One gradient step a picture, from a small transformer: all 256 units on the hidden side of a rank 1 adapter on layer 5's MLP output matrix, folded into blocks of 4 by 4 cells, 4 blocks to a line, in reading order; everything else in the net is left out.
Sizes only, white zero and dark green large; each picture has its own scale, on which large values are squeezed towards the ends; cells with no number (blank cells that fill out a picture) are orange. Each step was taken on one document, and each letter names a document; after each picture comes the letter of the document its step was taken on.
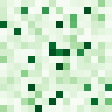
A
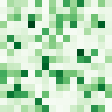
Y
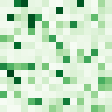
Y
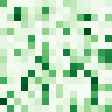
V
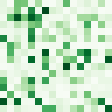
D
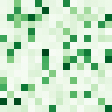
D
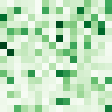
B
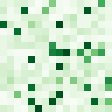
A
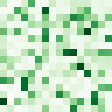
V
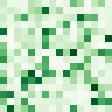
V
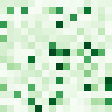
A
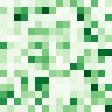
V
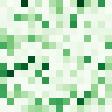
Y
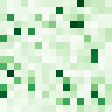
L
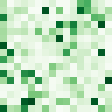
B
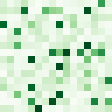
A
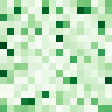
B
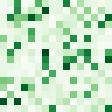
D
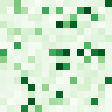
A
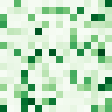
A
